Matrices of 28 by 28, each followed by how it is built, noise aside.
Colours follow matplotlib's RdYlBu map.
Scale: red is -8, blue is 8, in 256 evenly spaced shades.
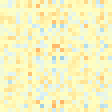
low rank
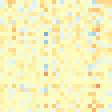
low rank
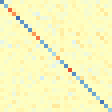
diagonal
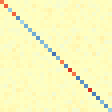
diagonal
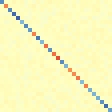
diagonal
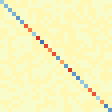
diagonal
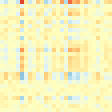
low rank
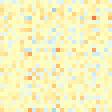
low rank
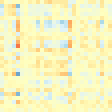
low rank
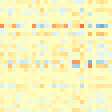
low rank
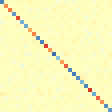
diagonal
